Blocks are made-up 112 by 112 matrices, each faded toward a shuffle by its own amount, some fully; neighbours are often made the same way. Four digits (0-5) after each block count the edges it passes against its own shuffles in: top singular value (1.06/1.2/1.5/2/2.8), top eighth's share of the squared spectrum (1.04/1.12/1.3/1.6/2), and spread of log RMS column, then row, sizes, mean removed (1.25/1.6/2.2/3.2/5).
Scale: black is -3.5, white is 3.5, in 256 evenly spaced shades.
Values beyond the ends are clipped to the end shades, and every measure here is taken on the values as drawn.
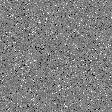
0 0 0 0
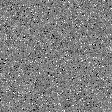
1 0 0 0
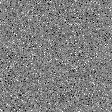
3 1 0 0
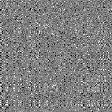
5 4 3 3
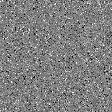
3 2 1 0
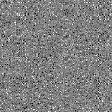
4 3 2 2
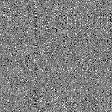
4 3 2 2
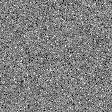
0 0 0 0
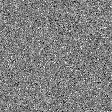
0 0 0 0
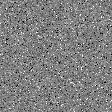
1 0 0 0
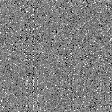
4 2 2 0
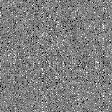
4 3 2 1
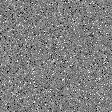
0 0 0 0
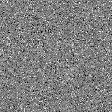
3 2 1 1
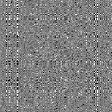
5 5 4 3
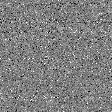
1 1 0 2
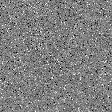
0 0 0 0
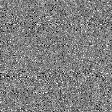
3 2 0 3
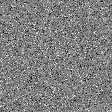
0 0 0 0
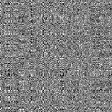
5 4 3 3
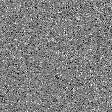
3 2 0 0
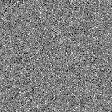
3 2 1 1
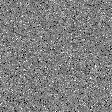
0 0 0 0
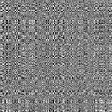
5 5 4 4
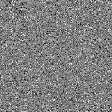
4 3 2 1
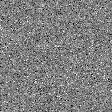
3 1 0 0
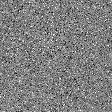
2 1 0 0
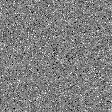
3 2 0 0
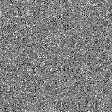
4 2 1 1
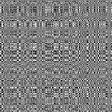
5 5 4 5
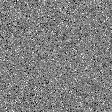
1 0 0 0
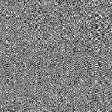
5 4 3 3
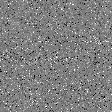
1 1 1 1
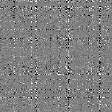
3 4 4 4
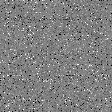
1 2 1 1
